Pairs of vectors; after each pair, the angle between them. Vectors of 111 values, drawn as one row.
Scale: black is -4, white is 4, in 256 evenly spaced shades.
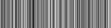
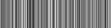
nearly parallel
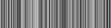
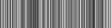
nearly opposite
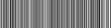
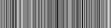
partly aligned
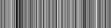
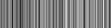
partly aligned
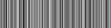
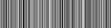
nearly parallel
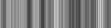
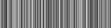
orthogonal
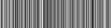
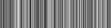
orthogonal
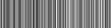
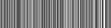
partly aligned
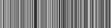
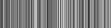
nearly opposite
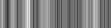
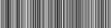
partly aligned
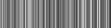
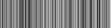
nearly opposite
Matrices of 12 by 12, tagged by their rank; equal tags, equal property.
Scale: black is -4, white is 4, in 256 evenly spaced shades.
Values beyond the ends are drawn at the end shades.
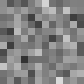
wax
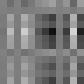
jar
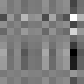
jar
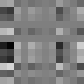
jar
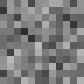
wax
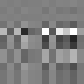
jar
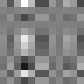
jar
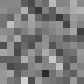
wax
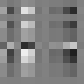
jar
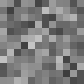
wax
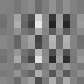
jar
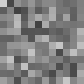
wax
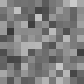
wax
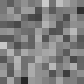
wax
